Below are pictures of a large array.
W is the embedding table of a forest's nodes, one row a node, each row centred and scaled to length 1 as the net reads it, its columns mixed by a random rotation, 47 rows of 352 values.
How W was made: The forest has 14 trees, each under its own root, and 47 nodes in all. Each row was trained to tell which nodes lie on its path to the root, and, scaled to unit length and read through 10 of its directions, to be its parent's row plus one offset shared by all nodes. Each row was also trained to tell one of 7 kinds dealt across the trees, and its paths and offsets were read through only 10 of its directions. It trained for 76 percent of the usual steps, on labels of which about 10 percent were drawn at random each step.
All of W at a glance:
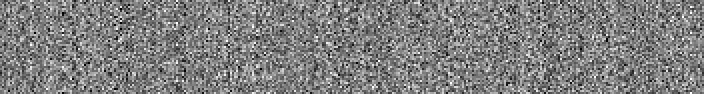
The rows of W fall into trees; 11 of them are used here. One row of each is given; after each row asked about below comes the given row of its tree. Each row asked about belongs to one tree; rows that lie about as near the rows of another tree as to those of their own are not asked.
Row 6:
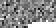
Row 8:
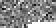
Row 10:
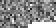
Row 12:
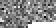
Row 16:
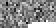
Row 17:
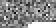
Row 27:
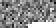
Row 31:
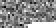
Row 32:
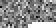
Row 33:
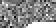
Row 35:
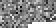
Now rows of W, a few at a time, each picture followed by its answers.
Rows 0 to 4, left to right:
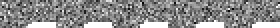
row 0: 31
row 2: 31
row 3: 16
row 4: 33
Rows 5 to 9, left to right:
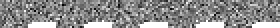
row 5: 10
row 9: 6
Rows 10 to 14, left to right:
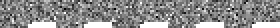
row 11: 31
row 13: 35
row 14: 33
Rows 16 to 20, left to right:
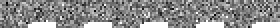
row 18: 27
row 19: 8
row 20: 27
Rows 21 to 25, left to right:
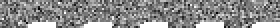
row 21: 16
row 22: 31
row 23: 6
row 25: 6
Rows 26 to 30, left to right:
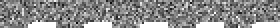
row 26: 17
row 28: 12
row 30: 35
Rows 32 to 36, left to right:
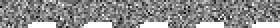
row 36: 12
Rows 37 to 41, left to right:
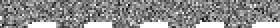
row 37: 6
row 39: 16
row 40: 12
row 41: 10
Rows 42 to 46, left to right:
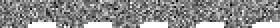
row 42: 27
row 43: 32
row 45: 17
